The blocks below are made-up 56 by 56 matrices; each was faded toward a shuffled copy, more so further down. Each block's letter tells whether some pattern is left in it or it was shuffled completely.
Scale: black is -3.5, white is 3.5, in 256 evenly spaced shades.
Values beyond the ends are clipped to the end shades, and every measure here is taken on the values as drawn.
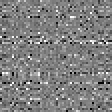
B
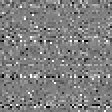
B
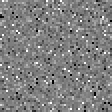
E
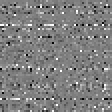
B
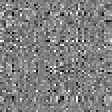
B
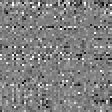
B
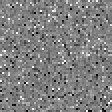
E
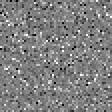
E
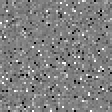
E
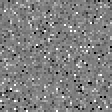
E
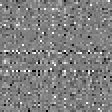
B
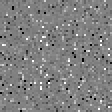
E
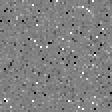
E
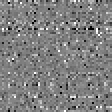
B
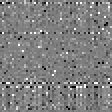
B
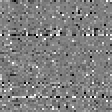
B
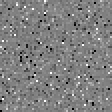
E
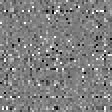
B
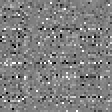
B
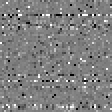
B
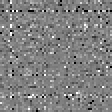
B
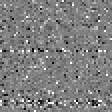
B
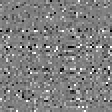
B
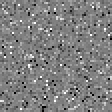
E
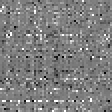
B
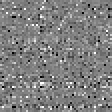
B
